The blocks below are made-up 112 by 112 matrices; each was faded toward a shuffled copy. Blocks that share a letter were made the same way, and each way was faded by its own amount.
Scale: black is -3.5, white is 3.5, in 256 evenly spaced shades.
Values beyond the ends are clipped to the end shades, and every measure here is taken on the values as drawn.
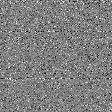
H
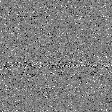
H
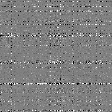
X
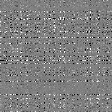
X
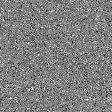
H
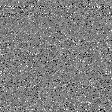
H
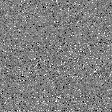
H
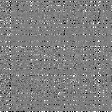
X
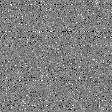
H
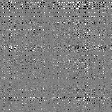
X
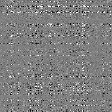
X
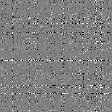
X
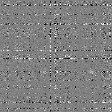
X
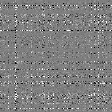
X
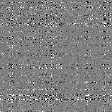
X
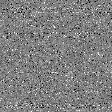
H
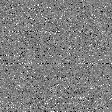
H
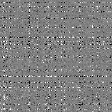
X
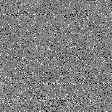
H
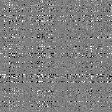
X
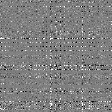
X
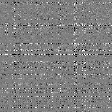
X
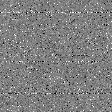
H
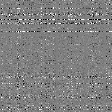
X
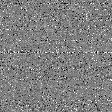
H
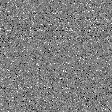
H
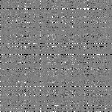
X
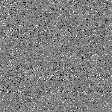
H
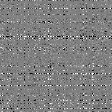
X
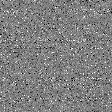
H
